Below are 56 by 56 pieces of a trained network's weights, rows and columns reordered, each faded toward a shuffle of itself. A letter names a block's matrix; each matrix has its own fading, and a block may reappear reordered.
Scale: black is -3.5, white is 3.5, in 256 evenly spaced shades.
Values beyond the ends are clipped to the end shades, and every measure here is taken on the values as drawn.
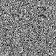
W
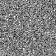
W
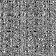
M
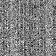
M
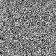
W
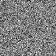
W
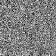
W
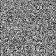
W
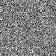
W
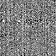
M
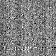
M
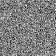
W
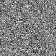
W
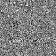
W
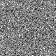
W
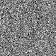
W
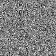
W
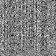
M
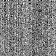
M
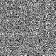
W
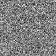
W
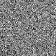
W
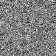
W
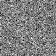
W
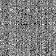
M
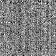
M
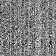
M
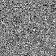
W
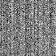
M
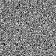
W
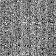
M
